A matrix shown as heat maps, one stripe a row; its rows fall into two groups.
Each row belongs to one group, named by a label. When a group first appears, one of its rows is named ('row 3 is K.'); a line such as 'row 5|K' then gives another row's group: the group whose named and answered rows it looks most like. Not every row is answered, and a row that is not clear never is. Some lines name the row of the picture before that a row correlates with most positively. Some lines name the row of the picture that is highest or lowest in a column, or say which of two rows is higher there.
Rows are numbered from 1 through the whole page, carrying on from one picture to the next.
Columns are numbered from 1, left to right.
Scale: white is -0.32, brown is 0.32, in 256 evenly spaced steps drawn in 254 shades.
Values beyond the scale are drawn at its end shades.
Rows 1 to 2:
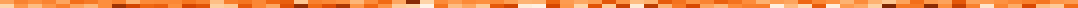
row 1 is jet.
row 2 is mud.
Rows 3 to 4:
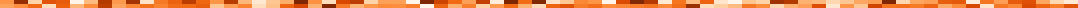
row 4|mud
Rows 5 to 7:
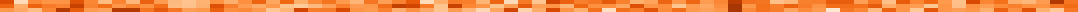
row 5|jet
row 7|mud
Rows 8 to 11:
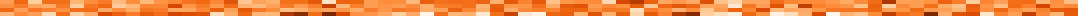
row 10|jet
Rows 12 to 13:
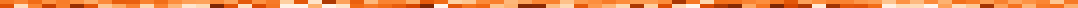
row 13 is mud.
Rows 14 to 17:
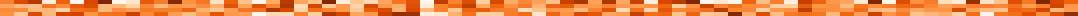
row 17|mud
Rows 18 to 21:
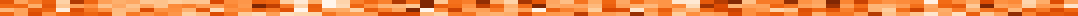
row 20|jet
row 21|mud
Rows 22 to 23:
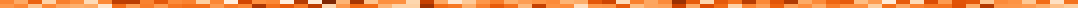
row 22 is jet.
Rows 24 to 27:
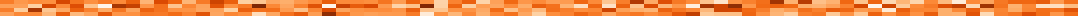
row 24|mud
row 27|mud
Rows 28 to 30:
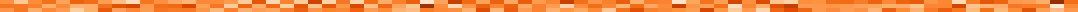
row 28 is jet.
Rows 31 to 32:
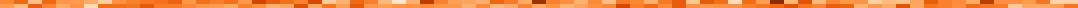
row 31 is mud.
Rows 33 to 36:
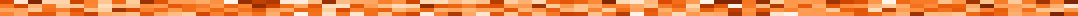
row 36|jet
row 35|mud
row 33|jet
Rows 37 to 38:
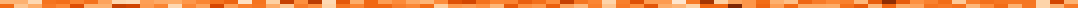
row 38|mud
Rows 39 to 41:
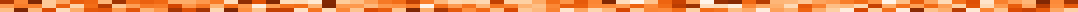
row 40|mud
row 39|jet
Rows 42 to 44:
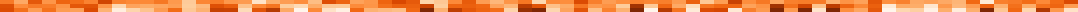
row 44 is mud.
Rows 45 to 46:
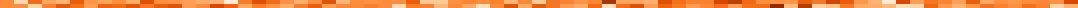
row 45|jet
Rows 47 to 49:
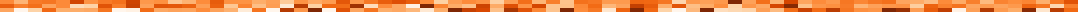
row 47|mud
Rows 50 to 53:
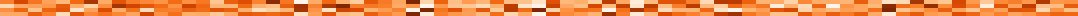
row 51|mud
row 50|jet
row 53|jet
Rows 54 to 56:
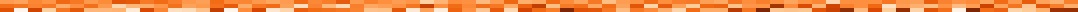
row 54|mud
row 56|jet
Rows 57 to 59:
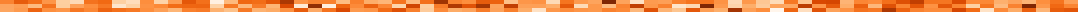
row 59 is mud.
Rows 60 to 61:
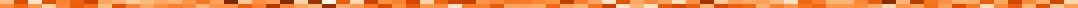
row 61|jet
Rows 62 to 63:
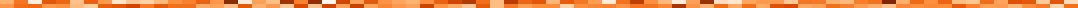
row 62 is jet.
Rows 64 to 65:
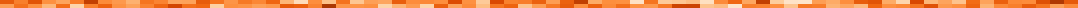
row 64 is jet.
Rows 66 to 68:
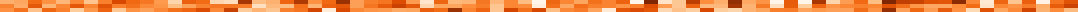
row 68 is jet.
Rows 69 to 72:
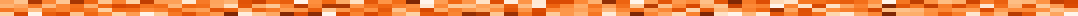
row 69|jet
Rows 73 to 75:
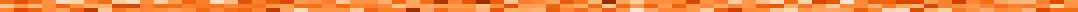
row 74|mud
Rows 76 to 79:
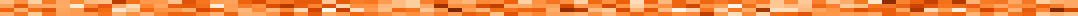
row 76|mud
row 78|jet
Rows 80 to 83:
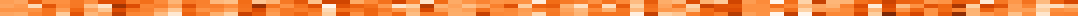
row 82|mud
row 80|mud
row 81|mud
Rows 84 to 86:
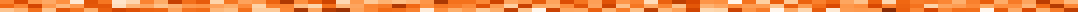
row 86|mud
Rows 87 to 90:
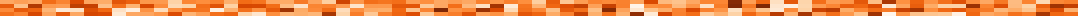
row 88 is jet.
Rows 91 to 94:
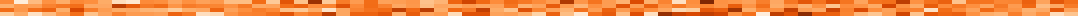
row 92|mud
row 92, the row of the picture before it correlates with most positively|87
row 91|jet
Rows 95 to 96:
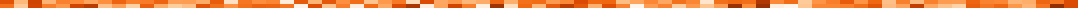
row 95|jet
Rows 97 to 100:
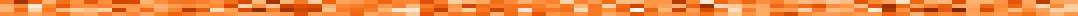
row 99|mud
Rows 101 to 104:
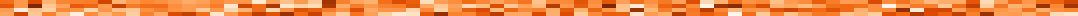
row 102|jet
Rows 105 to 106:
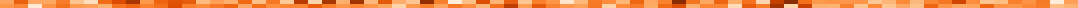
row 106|mud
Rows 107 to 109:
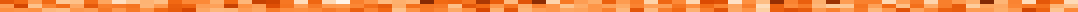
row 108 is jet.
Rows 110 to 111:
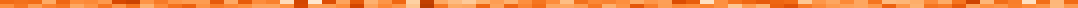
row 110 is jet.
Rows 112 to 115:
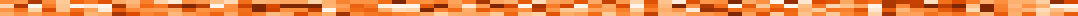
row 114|mud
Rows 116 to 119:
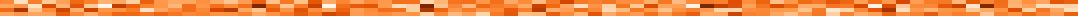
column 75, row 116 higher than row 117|Yes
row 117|mud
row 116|jet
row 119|mud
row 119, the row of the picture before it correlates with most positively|115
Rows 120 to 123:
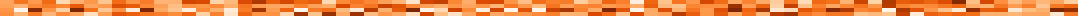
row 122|jet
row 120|mud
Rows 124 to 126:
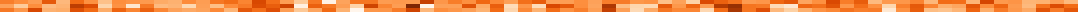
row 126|jet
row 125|jet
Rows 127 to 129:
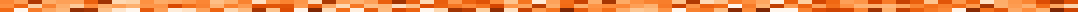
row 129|jet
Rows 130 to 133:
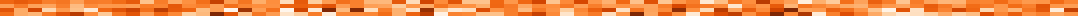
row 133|mud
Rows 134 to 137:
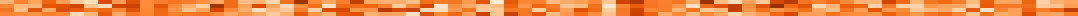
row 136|mud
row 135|mud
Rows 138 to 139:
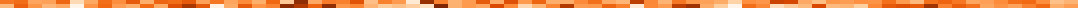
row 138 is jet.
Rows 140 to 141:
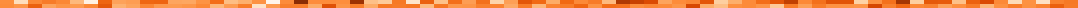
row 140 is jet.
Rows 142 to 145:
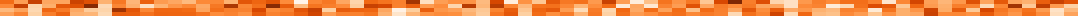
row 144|mud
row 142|jet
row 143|jet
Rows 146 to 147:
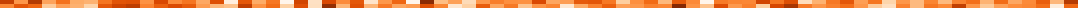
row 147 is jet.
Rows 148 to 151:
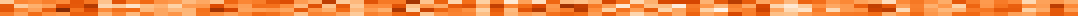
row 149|jet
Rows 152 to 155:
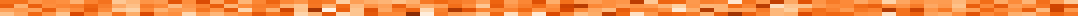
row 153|jet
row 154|jet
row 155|jet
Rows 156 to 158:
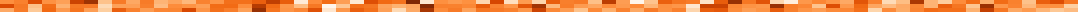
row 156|jet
